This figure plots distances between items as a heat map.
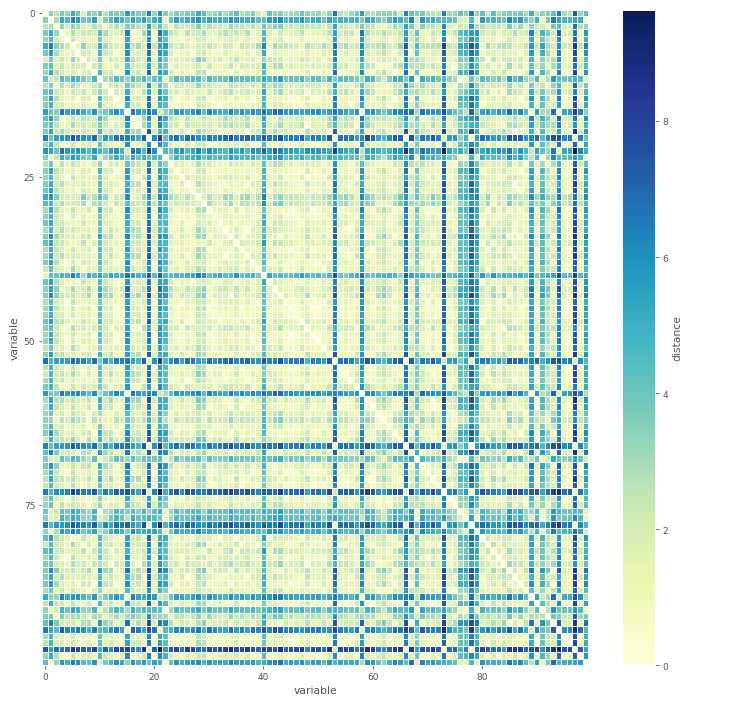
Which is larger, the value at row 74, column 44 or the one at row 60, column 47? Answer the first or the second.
the second
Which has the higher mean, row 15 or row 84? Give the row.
15
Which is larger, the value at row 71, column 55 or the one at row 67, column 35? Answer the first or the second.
the second
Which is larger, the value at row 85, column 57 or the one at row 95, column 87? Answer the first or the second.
the first
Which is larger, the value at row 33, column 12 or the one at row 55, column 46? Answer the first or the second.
the first
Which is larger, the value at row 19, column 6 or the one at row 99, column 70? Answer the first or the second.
the first
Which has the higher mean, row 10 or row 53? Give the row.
53
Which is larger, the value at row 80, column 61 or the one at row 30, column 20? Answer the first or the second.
the first
